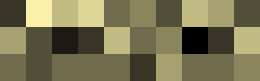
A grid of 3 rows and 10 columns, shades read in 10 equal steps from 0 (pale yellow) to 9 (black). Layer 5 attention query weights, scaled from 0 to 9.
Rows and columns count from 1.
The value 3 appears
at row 1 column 9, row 2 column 1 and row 3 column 7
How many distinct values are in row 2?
8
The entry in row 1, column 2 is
0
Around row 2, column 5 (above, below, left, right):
5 5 7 5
